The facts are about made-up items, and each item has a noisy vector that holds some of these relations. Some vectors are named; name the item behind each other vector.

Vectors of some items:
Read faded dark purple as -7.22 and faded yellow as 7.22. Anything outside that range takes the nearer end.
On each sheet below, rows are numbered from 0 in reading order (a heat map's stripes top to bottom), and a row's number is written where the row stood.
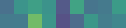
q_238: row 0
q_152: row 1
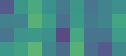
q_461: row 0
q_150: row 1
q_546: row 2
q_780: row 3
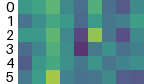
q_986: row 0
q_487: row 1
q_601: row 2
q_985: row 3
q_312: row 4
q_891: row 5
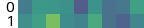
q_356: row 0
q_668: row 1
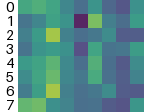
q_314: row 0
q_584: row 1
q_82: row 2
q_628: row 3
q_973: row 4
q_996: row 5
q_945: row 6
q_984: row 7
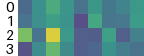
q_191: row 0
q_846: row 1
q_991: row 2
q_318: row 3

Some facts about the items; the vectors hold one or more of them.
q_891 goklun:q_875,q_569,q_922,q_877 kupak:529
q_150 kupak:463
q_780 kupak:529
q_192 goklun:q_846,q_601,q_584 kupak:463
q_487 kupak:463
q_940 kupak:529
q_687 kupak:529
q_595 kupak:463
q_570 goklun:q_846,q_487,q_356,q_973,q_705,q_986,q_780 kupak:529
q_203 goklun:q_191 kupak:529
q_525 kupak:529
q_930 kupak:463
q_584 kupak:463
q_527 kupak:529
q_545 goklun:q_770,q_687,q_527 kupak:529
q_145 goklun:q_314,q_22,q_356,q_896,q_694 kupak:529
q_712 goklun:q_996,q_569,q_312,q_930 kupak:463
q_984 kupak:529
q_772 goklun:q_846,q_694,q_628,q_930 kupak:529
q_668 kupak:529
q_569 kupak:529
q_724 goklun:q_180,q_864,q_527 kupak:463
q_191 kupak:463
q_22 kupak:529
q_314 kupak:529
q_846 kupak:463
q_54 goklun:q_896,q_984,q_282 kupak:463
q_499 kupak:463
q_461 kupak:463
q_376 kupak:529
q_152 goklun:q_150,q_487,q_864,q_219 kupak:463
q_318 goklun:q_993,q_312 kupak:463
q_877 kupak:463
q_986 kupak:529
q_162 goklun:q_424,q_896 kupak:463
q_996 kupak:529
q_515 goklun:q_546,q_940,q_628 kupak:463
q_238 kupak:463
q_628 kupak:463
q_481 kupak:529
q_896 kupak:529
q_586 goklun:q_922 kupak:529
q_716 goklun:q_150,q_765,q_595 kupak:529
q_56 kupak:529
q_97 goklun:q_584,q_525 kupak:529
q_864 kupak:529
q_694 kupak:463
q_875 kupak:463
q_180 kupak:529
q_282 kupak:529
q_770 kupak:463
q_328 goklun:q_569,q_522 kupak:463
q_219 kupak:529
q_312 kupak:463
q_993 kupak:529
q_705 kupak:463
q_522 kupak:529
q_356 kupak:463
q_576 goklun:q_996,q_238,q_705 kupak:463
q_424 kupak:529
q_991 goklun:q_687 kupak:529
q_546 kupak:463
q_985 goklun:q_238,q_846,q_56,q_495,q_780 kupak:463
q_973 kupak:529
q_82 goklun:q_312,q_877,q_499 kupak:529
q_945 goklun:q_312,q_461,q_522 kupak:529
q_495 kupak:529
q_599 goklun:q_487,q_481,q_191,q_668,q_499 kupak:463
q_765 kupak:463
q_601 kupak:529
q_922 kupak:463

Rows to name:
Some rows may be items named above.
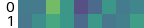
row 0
q_152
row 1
q_487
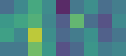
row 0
q_515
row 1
q_940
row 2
q_716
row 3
q_152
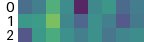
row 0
q_192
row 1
q_376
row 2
q_922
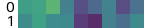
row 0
q_145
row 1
q_54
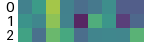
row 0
q_82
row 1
q_97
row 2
q_770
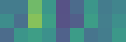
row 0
q_152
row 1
q_724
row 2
q_930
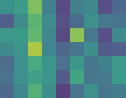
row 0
q_772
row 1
q_712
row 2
q_601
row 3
q_203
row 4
q_191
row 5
q_238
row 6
q_576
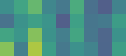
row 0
q_996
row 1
q_705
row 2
q_219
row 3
q_687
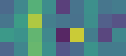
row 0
q_576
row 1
q_586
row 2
q_525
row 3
q_599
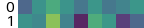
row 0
q_499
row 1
q_97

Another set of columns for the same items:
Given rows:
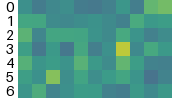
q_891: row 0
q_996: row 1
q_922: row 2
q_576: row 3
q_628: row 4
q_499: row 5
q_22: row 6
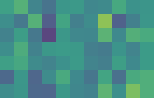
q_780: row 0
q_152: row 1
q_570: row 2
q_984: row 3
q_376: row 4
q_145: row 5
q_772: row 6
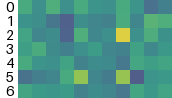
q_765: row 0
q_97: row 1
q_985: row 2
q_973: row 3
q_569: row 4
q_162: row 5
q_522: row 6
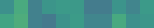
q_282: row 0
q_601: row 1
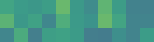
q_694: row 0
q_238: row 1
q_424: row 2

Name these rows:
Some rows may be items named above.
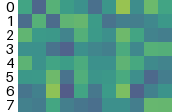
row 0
q_712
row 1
q_896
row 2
q_584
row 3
q_97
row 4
q_930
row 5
q_487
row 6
q_599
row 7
q_82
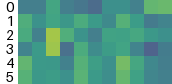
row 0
q_82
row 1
q_546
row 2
q_312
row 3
q_191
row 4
q_584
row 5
q_628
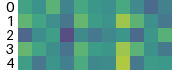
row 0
q_150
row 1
q_846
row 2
q_203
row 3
q_846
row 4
q_515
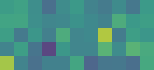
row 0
q_864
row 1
q_996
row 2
q_515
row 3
q_570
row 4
q_687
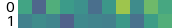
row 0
q_712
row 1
q_716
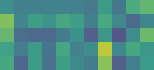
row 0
q_586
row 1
q_770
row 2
q_545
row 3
q_576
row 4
q_724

